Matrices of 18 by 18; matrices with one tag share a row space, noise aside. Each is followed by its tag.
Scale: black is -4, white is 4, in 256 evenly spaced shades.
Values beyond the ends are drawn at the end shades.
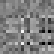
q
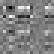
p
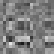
p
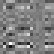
p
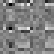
p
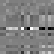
q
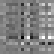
q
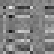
p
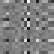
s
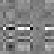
p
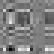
p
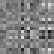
q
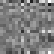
q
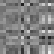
q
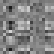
p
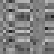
p
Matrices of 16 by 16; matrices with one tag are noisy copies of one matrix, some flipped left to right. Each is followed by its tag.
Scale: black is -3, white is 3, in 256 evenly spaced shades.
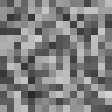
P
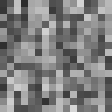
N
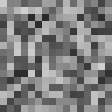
P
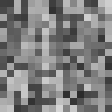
N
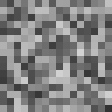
P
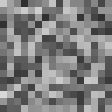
P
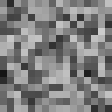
P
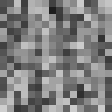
N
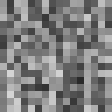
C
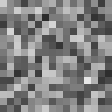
P
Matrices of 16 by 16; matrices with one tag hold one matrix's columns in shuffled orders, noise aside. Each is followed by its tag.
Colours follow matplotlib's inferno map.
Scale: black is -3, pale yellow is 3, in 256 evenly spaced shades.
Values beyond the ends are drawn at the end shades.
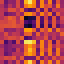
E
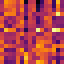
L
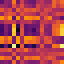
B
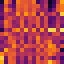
L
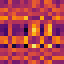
B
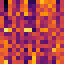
L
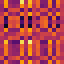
E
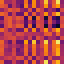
E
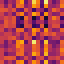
E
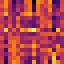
L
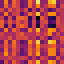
E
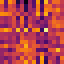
L
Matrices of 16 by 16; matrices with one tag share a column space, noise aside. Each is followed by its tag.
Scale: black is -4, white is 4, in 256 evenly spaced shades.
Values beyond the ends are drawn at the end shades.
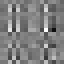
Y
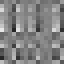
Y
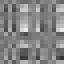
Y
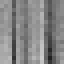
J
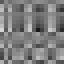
Y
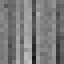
J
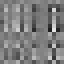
Y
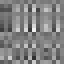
Y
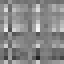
Y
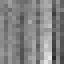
J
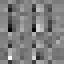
Y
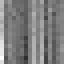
J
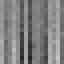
J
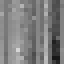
J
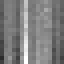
J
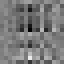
Y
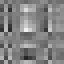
Y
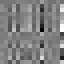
Y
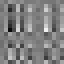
Y
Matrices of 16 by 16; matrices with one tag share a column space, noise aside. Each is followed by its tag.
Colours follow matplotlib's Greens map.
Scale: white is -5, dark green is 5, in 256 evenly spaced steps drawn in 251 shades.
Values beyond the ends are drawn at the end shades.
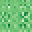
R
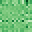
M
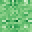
M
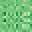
R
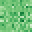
R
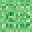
R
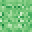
R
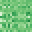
R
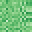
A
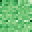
M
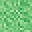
A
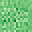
A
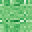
M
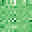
M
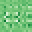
R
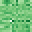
M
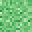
A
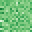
A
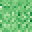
R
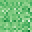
A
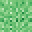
A
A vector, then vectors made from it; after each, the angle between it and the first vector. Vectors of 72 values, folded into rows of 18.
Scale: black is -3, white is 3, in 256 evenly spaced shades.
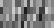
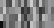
partly aligned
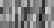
nearly parallel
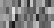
partly aligned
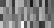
partly opposed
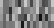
partly aligned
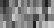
orthogonal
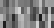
orthogonal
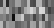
partly opposed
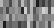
orthogonal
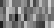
partly aligned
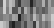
orthogonal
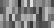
partly aligned
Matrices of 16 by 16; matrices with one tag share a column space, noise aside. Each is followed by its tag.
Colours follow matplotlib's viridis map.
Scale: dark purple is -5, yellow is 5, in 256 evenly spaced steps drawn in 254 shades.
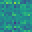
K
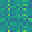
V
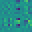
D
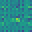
V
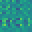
D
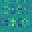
D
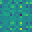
K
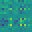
D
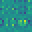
D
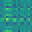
V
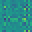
V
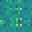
D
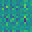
V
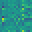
V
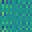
K
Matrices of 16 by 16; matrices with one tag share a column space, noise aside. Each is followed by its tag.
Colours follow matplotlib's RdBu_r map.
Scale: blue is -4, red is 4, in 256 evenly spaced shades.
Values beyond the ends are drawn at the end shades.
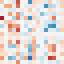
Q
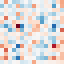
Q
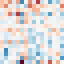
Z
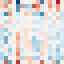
Z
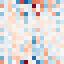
Z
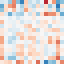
Z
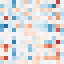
Q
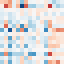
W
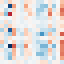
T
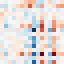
W
